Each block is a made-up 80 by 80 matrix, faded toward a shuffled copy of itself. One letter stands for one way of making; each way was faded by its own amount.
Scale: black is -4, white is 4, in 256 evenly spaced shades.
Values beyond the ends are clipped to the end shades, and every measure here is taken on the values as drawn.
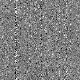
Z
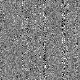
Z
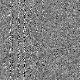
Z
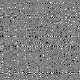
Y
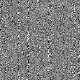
Z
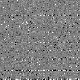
Y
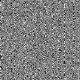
Z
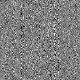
Z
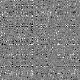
Y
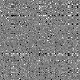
Y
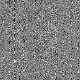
Z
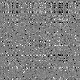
Y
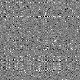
Y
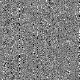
Z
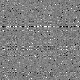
Y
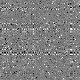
Y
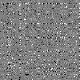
Y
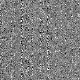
Z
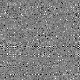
Y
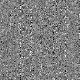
Z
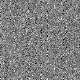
Z
